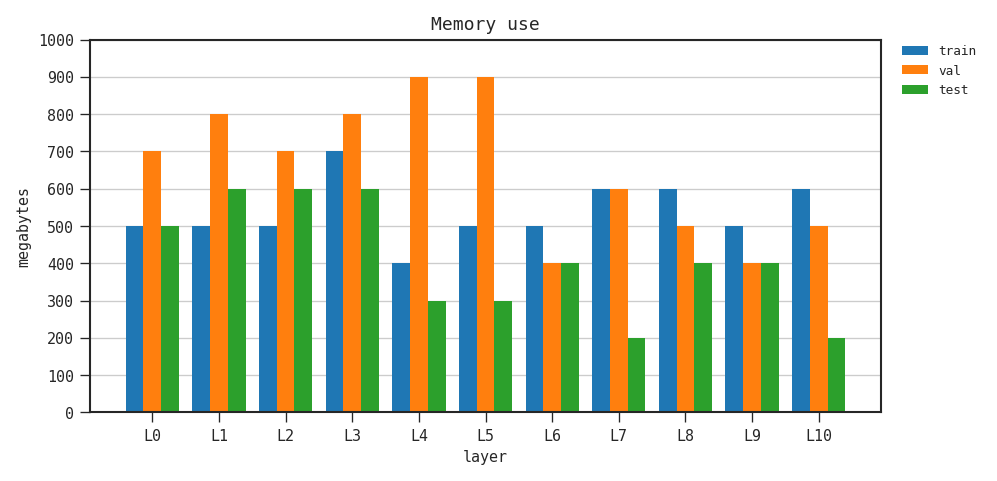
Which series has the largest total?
val
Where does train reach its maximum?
L3
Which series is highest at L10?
train
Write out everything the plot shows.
Title: Memory use
x-axis: layer, ticks L0 L1 L2 L3 L4 L5 L6 L7 L8 L9 L10
y-axis: megabytes, ticks 0 100 200 300 400 500 600 700 800 900 1000
Legend: train, val, test
Values:
train: 500 500 500 700 400 500 500 600 600 500 600
val: 700 800 700 800 900 900 400 600 500 400 500
test: 500 600 600 600 300 300 400 200 400 400 200
